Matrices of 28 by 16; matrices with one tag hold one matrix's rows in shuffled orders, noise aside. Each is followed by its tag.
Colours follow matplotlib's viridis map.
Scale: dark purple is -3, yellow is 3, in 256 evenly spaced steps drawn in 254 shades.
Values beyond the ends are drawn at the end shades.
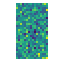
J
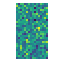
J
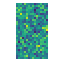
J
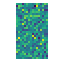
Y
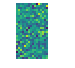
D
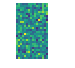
D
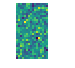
D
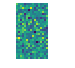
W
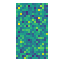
D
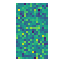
Y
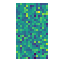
J
